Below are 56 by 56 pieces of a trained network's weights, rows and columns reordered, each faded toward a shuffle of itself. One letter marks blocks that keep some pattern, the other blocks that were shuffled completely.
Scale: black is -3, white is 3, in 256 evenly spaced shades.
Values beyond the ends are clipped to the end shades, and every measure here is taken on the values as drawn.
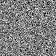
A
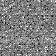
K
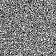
K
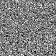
K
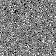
A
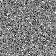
A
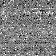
K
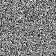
A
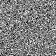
K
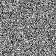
A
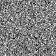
K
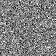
A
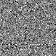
K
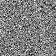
A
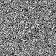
K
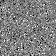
A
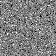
A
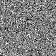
A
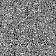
K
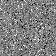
A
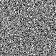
A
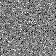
A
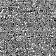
K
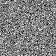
A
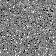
A
